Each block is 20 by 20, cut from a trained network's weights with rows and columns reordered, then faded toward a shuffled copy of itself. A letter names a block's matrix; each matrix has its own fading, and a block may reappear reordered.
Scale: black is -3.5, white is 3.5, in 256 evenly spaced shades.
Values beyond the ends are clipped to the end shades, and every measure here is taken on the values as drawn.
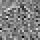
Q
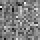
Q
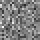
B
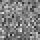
Q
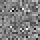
Q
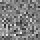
Q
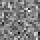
Q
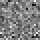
Q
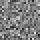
Q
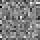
B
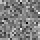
Q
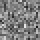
B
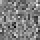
Q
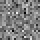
Q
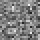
B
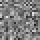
B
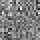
B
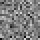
B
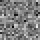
B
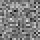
B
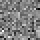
Q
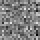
B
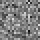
B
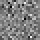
Q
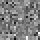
Q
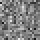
Q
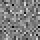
Q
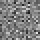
B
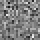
Q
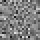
B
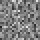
B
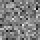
Q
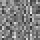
B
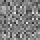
B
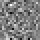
Q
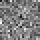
Q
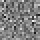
Q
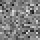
Q
